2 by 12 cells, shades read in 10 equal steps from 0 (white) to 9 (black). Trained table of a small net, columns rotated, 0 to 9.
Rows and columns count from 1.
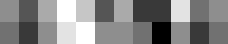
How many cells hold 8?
0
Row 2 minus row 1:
1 1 1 1 -2 -2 1 -2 2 3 2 1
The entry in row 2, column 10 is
4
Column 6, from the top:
6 4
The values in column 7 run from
3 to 4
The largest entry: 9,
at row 2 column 9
